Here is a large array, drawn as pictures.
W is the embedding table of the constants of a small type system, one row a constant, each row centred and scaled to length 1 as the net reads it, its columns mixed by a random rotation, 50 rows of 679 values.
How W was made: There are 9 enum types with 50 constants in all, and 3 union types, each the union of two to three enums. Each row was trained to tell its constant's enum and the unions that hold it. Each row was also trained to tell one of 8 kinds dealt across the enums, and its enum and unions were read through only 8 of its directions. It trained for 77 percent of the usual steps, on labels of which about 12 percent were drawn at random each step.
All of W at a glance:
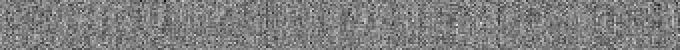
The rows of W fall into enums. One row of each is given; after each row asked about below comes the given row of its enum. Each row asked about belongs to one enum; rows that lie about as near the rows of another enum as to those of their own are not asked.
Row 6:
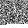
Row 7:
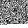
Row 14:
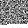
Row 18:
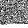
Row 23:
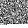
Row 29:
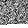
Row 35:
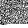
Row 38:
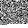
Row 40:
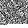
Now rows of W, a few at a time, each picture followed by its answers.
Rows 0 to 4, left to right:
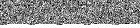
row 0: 38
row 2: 35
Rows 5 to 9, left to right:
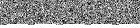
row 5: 29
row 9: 29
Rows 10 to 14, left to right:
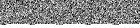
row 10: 7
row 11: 7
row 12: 40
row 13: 35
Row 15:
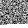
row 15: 23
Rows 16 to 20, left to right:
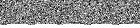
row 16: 7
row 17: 38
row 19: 29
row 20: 29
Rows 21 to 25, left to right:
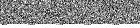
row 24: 29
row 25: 7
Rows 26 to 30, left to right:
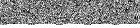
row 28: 6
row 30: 7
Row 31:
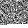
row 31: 38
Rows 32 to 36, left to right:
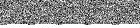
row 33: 38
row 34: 18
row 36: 38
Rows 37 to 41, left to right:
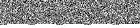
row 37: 40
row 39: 23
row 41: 23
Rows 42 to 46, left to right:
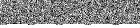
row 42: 23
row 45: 14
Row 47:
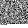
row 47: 23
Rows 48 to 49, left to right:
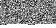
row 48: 40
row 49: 6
